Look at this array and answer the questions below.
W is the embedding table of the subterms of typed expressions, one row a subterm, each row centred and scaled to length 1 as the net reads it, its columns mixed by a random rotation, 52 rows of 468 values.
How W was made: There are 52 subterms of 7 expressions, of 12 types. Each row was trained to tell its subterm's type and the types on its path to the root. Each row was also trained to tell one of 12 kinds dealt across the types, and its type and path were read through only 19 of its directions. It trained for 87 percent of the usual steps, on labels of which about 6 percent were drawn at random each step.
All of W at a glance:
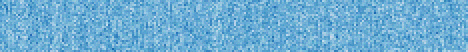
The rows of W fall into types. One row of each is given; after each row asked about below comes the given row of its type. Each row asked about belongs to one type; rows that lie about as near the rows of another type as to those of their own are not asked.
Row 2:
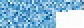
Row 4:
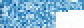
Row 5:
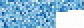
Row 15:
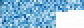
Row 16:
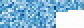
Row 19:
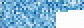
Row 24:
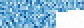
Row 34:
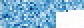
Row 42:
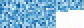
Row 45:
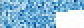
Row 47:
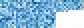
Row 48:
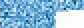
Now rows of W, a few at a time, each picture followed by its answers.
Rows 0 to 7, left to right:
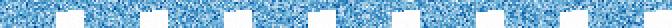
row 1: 2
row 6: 48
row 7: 48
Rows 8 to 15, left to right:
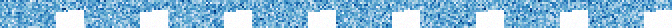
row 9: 15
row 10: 48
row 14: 19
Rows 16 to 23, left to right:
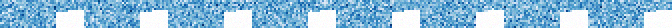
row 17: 48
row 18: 2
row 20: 16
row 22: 5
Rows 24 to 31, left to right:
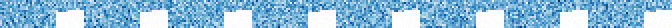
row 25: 5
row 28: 2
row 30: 42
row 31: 42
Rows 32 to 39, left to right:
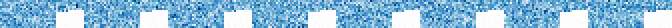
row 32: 5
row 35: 15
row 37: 15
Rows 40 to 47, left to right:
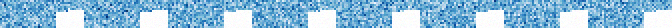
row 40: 2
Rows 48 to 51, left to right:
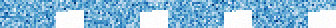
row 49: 4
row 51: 15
